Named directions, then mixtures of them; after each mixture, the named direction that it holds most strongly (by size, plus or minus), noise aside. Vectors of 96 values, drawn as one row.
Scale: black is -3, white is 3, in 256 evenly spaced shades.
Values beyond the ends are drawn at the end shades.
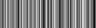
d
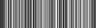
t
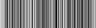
t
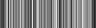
t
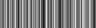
d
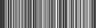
t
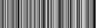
d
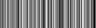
d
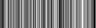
d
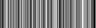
d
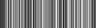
t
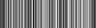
t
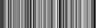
t
